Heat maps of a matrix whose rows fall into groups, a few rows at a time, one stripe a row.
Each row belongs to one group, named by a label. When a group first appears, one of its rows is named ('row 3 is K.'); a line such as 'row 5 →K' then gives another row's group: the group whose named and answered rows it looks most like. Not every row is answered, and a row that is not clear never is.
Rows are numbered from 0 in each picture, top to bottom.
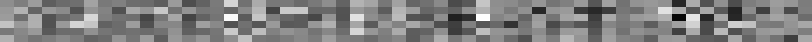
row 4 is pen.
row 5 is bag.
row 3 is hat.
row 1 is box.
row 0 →pen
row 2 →pen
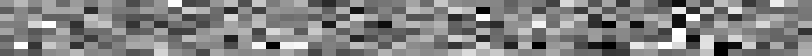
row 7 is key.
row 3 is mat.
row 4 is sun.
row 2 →pen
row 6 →box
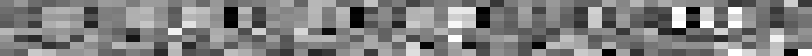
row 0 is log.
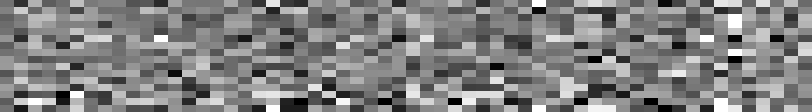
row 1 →box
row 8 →log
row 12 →mat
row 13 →key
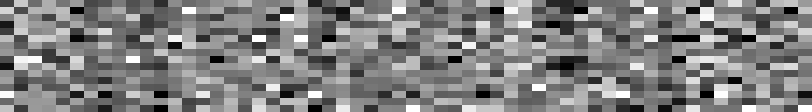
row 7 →sun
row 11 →log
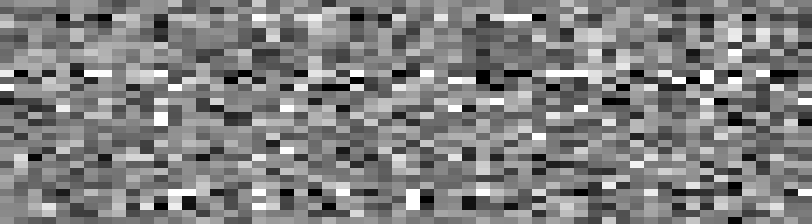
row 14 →key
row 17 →log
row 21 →sun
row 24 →box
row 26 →log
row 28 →mat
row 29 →mat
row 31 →log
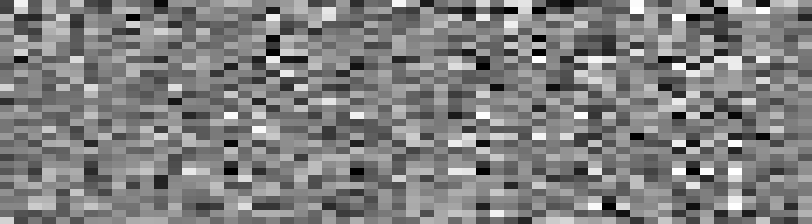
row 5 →box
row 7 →box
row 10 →sun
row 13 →pen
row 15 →box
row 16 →pen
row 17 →key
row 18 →mat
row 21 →pen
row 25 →bag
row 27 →key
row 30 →key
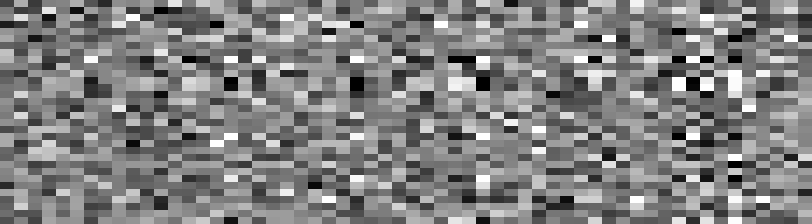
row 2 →sun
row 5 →log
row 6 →key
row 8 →pen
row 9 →sun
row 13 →bag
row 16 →hat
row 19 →pen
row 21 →mat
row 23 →log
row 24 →bag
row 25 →pen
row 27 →sun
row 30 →key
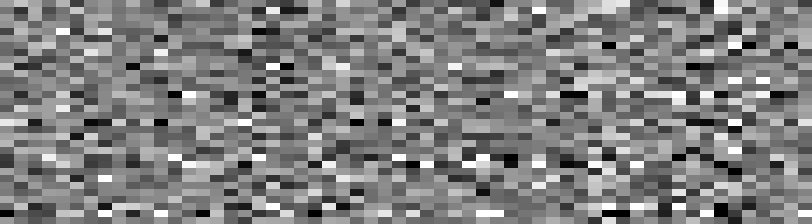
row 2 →mat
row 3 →box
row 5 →bag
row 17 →bag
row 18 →log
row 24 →log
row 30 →key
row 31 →log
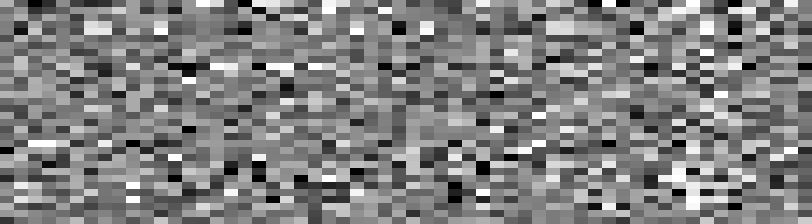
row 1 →hat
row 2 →box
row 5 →bag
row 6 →log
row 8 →bag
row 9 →sun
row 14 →sun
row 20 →mat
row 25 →hat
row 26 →sun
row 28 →sun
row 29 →log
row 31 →key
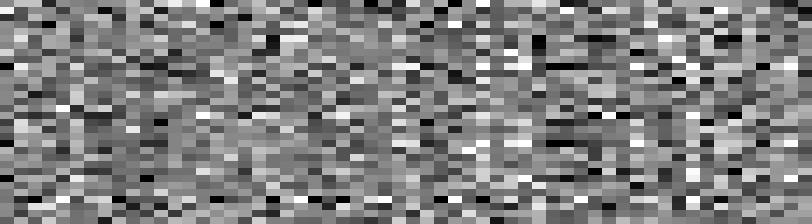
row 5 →box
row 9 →bag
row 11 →pen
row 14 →key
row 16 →log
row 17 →bag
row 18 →sun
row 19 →bag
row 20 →bag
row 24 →log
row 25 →bag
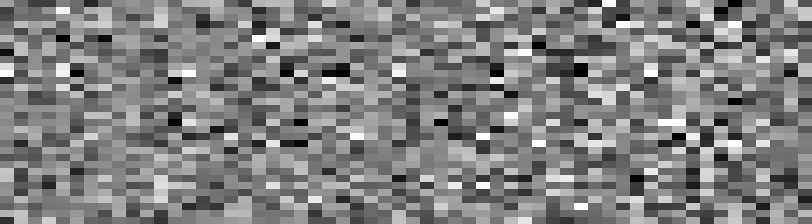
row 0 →log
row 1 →key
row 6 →box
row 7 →bag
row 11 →hat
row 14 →log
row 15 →sun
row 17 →hat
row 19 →pen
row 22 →key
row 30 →bag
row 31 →bag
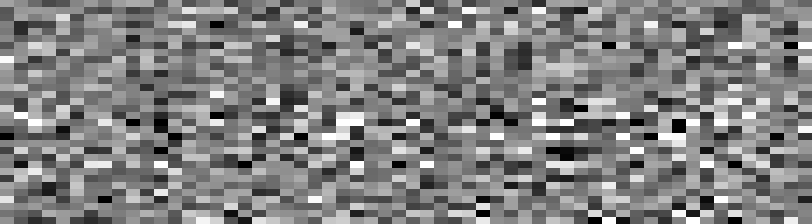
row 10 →mat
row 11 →pen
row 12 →hat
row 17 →mat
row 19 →hat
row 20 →hat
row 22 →hat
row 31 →log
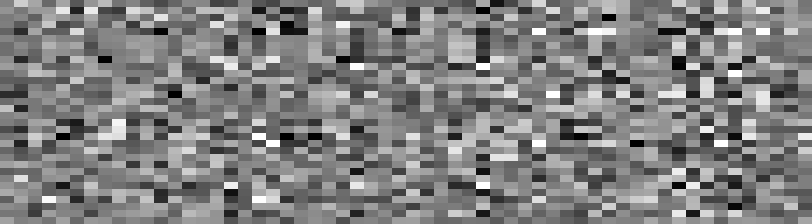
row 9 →pen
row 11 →key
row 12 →hat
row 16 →pen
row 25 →box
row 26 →pen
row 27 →mat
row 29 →log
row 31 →hat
